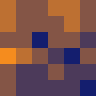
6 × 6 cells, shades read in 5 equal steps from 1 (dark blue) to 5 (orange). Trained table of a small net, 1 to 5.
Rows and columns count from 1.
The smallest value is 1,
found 3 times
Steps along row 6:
down same same same down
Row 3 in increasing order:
1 2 3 3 3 3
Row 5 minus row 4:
-2 -2 -1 1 1 -1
